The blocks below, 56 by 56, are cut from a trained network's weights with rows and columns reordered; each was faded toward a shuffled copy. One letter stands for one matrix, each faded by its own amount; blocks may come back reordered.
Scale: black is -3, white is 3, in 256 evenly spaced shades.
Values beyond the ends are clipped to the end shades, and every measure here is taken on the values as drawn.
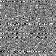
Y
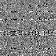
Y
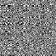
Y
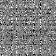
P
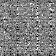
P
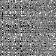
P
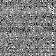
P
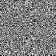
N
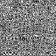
N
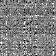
P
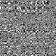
Y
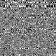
Y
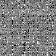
P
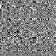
Y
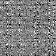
P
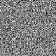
N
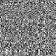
N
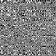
Y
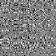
Y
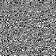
Y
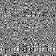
Y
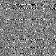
Y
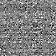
P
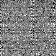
P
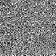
N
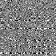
Y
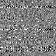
Y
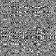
Y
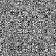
N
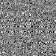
Y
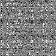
P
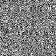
N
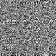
N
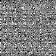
P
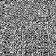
N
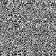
N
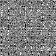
P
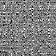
P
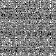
P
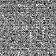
P
